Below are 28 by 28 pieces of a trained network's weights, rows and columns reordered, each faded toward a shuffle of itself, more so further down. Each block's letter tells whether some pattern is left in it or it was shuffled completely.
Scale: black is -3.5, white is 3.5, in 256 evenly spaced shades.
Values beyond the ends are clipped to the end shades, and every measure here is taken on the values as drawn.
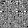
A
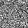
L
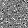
L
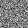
L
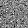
L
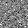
L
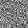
A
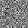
A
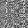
A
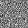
A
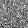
L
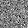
L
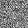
A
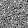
L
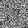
A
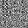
A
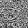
A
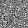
A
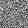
A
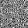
A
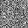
A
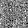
A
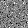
L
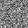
A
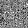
A
